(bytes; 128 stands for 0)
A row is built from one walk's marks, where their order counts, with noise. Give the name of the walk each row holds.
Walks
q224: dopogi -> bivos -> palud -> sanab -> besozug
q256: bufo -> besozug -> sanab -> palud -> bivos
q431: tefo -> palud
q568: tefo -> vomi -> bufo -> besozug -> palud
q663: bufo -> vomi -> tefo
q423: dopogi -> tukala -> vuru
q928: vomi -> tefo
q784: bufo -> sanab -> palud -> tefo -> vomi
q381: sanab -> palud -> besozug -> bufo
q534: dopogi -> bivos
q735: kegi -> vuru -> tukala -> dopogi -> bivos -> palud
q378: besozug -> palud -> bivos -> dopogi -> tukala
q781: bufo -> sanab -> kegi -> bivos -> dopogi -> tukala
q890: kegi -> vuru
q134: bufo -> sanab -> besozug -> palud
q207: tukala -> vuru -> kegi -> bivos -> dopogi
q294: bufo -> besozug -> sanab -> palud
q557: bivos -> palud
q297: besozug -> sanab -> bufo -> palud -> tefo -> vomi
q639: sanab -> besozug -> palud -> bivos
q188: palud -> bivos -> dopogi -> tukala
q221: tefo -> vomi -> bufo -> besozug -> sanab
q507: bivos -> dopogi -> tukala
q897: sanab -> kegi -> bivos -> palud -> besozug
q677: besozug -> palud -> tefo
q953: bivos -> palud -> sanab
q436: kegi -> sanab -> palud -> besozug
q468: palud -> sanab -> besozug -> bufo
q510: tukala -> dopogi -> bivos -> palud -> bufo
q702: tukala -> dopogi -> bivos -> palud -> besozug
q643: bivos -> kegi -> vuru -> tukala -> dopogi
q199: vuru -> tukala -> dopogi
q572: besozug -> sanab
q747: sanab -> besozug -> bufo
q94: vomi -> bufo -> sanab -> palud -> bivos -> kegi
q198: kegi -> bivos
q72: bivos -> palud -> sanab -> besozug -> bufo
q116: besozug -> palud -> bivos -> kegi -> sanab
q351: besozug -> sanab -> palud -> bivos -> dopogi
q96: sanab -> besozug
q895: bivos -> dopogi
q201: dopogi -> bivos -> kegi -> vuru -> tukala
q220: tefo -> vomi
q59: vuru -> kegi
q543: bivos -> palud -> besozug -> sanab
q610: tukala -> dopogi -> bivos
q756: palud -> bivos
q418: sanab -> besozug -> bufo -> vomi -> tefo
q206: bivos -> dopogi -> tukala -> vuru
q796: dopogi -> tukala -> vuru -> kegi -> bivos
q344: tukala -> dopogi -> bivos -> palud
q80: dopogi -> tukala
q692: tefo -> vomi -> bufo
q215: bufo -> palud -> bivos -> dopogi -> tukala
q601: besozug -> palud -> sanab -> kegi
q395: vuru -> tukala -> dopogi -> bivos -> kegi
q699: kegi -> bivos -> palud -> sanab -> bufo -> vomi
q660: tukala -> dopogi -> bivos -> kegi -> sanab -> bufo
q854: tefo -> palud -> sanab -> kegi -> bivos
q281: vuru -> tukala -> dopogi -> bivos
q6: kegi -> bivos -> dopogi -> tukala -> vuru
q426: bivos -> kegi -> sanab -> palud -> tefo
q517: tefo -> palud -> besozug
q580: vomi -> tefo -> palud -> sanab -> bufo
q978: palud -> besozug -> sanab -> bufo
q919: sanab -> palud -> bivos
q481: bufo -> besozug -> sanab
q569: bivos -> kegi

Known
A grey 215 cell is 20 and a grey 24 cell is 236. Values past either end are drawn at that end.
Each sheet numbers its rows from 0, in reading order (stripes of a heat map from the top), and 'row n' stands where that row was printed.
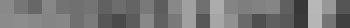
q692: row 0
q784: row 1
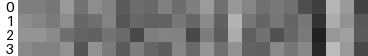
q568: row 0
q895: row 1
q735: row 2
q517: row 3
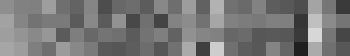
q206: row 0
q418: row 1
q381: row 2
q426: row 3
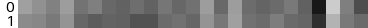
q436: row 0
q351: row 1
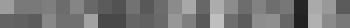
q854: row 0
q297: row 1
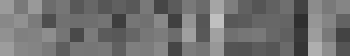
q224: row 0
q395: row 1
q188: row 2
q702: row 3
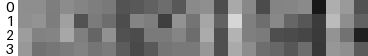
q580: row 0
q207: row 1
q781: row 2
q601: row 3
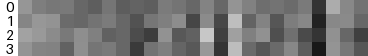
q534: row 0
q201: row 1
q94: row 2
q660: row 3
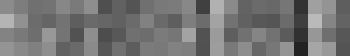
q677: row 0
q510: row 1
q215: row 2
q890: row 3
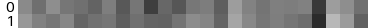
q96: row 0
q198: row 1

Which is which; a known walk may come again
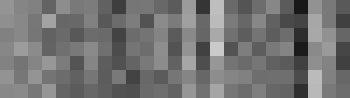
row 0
q660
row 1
q6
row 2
q281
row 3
q643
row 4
q378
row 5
q747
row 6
q351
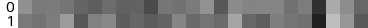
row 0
q756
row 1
q978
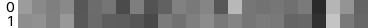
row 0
q59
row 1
q256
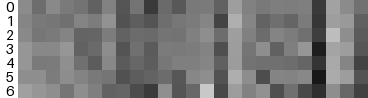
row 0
q96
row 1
q677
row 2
q220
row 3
q890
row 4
q80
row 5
q580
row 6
q94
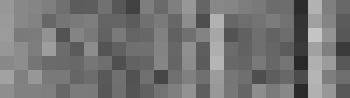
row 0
q919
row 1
q569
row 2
q543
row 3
q507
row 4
q199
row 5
q72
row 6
q431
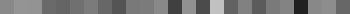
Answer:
q201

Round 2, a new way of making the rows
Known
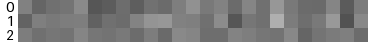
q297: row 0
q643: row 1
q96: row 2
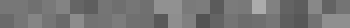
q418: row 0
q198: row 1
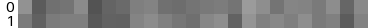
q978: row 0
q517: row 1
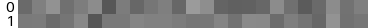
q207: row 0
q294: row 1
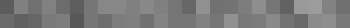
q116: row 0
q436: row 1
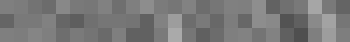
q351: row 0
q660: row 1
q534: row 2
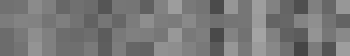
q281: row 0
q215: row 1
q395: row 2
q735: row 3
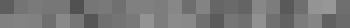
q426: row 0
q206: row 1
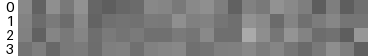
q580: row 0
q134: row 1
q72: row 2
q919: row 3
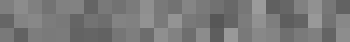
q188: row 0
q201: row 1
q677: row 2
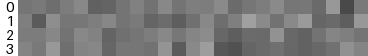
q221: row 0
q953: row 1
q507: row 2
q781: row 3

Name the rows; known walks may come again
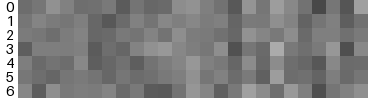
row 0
q735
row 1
q423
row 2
q747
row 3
q643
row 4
q784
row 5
q220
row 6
q224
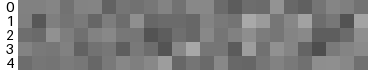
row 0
q507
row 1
q543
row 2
q557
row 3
q610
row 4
q569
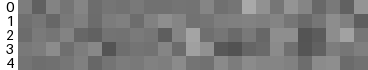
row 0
q72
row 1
q919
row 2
q660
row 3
q6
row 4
q639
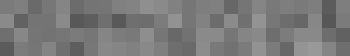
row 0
q890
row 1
q297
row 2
q756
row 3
q116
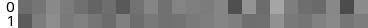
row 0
q199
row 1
q59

